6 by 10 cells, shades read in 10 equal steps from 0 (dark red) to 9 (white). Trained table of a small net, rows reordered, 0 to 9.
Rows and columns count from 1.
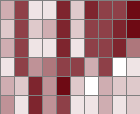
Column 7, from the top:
1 2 2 6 9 8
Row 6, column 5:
2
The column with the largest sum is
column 6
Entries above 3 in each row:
4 4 5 6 8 8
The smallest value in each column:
5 2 1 4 0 2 1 2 1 0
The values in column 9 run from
1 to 9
